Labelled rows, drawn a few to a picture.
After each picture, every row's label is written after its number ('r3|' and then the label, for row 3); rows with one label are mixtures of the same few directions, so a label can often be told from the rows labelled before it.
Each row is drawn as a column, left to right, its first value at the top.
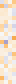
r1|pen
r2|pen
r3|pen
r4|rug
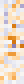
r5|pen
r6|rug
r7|pen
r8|pen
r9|rug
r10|pen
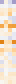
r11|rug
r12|rug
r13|rug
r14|rug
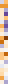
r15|pen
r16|rug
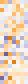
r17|pen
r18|pen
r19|pen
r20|rug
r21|pen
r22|rug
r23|rug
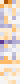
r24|rug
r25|rug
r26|rug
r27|rug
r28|rug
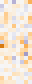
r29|pen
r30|rug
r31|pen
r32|rug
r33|rug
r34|rug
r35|pen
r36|rug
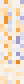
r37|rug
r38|rug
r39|rug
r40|rug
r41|rug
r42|rug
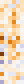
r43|pen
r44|pen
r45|rug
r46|rug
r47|pen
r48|pen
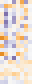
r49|pen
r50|rug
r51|rug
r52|rug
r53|pen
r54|rug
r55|rug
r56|rug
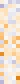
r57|pen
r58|rug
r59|rug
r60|rug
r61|pen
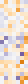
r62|rug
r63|pen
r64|rug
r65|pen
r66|pen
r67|pen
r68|pen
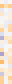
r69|pen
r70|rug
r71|pen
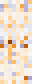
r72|pen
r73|pen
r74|rug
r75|pen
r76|pen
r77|pen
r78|pen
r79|pen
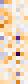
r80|rug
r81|rug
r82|rug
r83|pen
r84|pen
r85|pen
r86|rug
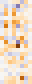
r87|rug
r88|rug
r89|pen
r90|rug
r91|pen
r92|pen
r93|pen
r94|pen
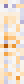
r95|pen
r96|pen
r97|pen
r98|pen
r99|pen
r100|rug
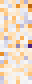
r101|pen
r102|rug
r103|pen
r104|rug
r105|pen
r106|rug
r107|rug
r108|pen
